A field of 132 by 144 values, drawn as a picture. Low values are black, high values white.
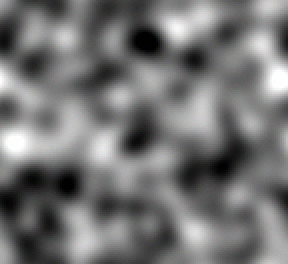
Mirror symmetry: none. Odd rows or columns: none. Grain: smooth.
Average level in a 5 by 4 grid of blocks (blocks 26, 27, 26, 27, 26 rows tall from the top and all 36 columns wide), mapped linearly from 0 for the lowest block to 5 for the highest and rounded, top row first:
2 1 3 3 | 3 2 2 4 | 5 3 3 2 | 0 2 2 2 | 1 3 3 3
